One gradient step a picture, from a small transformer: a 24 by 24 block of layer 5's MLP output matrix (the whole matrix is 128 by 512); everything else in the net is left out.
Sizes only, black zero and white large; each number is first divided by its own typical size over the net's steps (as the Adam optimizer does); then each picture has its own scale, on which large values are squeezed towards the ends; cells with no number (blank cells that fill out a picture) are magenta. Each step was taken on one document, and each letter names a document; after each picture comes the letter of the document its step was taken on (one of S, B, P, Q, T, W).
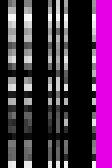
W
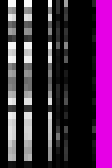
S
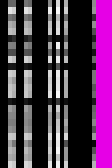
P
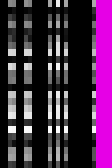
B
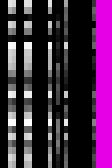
S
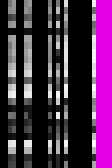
W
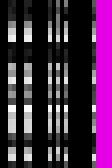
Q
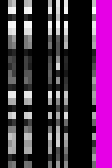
Q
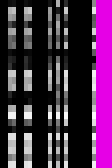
W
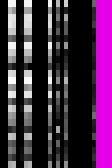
S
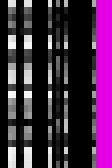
S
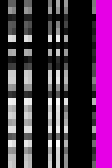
B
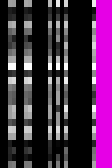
W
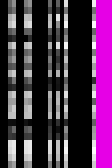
W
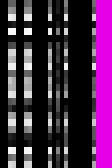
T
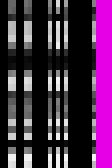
P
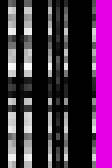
T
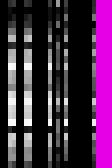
T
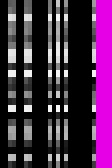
P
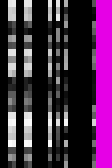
Q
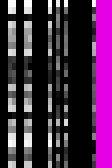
Q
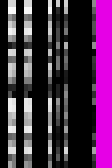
Q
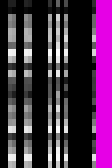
P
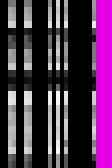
B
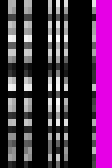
P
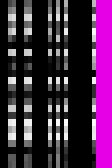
B
